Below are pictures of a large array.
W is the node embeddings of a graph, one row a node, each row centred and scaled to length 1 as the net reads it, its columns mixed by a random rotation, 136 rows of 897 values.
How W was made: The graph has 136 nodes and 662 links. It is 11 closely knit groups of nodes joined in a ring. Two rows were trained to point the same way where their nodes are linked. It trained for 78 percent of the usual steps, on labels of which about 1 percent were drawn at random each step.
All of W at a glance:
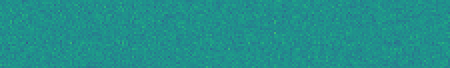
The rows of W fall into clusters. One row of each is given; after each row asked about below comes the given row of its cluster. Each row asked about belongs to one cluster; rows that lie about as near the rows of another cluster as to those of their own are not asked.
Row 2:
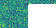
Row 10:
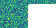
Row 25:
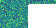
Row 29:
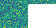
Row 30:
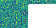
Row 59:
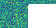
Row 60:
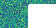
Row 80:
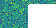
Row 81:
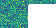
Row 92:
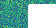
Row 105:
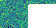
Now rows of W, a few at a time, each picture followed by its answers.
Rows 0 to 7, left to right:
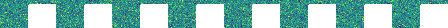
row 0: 81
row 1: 25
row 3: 10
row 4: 2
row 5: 92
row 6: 81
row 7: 105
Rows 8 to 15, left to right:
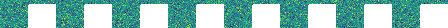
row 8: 60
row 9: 10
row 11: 59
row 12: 105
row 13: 81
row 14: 105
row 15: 10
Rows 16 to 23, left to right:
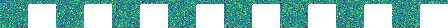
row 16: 2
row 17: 105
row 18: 25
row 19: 30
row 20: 80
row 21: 80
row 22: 105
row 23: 2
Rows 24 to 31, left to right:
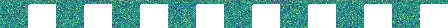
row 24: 60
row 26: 60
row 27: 59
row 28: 30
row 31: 10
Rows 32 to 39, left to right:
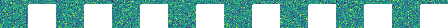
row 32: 80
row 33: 29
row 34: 29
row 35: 10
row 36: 2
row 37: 81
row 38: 29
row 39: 30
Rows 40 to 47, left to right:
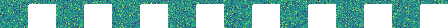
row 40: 60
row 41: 2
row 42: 92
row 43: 2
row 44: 105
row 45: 30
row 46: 2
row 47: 105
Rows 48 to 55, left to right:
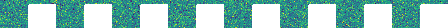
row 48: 81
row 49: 25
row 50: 92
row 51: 10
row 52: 92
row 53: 105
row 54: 105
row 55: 80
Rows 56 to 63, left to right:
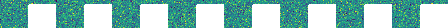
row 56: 80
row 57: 29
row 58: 92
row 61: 59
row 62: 80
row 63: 25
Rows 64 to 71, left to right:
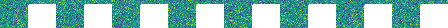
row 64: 59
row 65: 92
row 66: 105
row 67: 2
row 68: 81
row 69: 81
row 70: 59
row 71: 2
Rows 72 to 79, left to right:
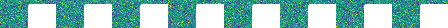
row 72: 60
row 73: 92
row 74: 60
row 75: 25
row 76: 30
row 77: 60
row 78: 59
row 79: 81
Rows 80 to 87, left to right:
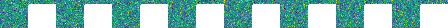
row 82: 30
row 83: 25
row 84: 25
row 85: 25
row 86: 25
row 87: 25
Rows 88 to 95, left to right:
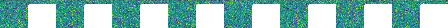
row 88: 59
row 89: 30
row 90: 2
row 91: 2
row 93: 59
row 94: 25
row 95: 80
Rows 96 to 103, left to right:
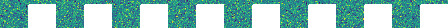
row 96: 92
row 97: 92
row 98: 29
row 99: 92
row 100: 80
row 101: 81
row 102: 10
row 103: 92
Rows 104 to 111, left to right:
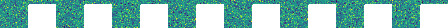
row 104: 30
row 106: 29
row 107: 10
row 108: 60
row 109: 10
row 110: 29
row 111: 25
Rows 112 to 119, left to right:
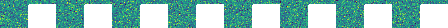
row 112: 81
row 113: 80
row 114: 29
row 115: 81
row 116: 10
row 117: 29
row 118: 92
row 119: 10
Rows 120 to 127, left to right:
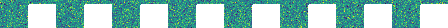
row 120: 25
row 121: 105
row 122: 29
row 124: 59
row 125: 59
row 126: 60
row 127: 25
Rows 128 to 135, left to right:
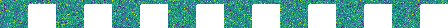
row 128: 25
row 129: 10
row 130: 105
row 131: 30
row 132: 81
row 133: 2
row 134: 60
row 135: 59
